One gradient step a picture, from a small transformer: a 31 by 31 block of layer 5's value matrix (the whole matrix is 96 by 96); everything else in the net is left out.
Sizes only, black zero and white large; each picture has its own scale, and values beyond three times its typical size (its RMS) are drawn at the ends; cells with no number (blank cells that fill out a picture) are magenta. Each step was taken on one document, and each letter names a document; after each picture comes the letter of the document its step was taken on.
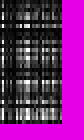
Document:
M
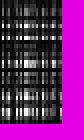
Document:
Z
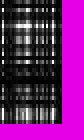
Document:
M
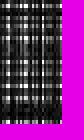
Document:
Z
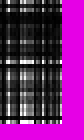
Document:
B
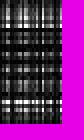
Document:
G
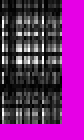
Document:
G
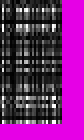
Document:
Z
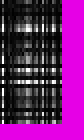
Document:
M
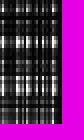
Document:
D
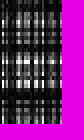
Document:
G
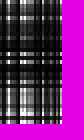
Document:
B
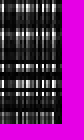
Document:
D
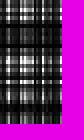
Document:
B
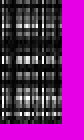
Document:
Z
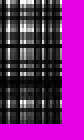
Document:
B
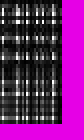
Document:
D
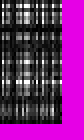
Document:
G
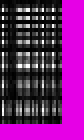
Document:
M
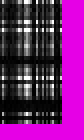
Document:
G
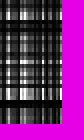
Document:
B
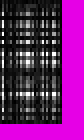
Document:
M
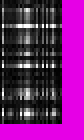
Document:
M
